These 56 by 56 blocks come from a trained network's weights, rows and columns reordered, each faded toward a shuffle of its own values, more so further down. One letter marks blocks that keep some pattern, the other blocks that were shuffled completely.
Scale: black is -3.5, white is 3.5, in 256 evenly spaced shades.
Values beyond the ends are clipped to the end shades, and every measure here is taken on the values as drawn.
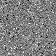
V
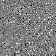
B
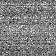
B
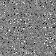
B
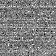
B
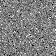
V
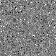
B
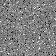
V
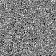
B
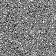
V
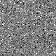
B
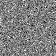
V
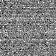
B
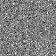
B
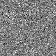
V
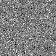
V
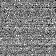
B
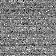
B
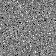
V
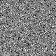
V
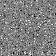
B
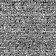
B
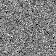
V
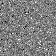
V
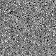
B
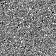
V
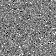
V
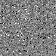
B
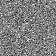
V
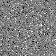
V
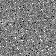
V
